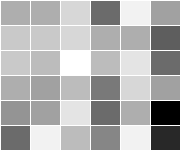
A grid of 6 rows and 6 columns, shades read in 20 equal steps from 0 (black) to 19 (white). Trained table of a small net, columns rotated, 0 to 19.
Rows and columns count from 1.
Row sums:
80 79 87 76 61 71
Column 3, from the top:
16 16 19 14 17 14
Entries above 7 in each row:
6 5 6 6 5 5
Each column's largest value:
15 18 19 14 18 12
